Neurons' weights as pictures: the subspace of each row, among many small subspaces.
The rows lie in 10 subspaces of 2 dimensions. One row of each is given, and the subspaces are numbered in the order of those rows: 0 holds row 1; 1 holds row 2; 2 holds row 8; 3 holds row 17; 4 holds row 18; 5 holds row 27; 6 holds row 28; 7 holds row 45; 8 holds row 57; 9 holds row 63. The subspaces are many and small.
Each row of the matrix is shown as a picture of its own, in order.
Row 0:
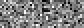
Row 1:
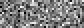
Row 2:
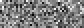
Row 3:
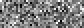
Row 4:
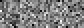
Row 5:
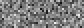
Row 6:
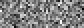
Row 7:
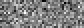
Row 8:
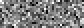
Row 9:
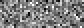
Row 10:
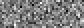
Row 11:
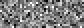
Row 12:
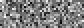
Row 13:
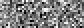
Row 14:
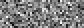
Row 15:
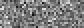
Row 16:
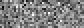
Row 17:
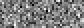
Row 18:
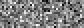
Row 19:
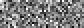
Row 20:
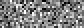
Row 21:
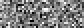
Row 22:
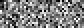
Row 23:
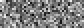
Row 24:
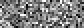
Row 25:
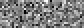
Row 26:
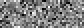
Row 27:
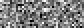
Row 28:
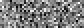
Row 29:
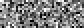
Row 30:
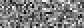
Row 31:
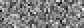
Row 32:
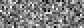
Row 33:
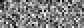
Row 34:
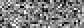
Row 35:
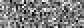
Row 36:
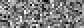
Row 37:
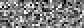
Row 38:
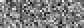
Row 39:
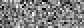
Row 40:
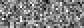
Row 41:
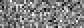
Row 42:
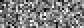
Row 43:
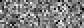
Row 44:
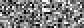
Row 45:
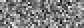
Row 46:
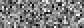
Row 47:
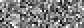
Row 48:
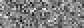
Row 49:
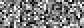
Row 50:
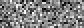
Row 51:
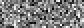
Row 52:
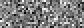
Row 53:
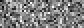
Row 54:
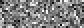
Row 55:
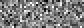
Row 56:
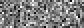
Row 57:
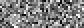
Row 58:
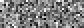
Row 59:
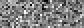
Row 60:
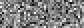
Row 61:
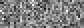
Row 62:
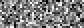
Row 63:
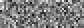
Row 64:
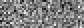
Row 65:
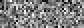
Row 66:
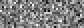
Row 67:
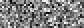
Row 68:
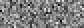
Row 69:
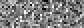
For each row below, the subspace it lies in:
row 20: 6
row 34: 3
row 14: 7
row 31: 8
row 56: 0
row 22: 9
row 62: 3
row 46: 4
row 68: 8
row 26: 1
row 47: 6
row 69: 3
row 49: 0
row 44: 4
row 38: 7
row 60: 0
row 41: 6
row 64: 9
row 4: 6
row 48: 7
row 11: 2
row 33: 9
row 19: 9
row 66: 4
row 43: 1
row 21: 5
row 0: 4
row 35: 6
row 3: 1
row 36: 0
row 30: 8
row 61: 0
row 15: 1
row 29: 5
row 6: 8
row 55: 2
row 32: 4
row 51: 3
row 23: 7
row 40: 0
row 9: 2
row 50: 6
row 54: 2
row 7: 9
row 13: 5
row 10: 3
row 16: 1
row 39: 1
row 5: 4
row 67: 8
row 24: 8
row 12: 7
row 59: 3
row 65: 9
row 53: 7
